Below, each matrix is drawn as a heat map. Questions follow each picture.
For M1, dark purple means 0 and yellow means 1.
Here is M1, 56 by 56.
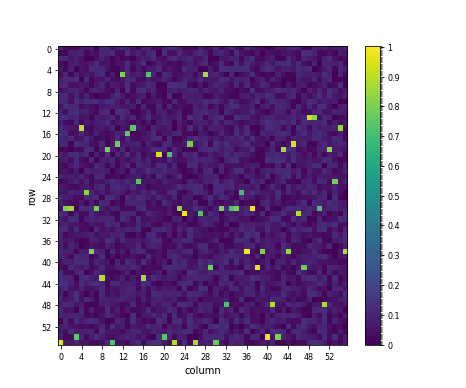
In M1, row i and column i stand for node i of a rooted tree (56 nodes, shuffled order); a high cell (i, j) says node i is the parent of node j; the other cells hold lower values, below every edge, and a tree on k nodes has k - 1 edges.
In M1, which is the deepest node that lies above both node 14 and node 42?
15
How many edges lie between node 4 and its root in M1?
3
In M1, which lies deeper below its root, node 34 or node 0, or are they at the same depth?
node 34
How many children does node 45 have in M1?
0
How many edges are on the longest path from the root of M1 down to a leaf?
17
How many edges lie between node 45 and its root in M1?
1
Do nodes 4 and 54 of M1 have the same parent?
yes
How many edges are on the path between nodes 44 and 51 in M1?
4
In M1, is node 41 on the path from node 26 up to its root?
yes
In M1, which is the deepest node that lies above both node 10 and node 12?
55
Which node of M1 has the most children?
30
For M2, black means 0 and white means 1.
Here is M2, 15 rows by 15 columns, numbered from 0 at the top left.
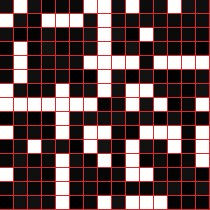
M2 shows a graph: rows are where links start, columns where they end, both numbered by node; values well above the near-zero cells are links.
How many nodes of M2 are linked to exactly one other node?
2
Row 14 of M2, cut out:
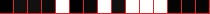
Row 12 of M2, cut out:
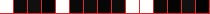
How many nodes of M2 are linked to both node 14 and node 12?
3
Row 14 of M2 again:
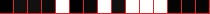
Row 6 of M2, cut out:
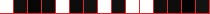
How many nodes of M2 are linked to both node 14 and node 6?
4
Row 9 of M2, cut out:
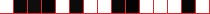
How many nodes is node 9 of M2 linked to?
8
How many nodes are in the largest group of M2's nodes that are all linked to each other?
5
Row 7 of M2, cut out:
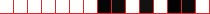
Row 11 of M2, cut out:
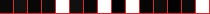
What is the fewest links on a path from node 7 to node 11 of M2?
1
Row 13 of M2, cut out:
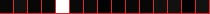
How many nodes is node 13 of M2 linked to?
1
